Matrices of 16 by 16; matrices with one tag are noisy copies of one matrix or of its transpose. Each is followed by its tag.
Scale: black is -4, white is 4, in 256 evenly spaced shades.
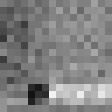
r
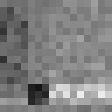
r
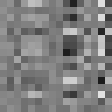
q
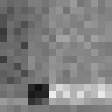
r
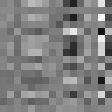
q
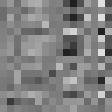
q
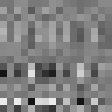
q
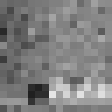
r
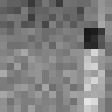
r
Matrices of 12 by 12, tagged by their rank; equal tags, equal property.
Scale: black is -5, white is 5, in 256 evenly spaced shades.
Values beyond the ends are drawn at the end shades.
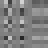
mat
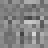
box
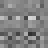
box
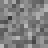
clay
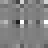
mat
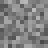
clay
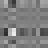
mat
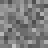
clay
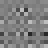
box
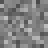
clay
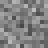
clay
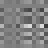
mat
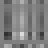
mat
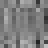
box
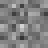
box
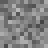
clay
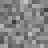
clay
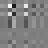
mat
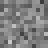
clay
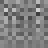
box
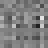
box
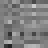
box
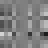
mat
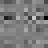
box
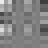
mat
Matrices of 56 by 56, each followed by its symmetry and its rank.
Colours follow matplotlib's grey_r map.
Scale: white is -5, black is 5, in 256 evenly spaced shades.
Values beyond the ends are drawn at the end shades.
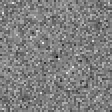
symmetric, full rank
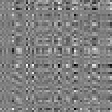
neither, rank three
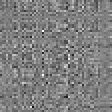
neither, rank five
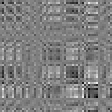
symmetric, rank three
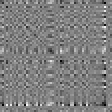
symmetric, rank three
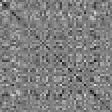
symmetric, rank five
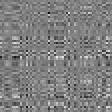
neither, rank three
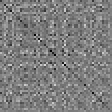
symmetric, rank five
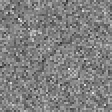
symmetric, full rank
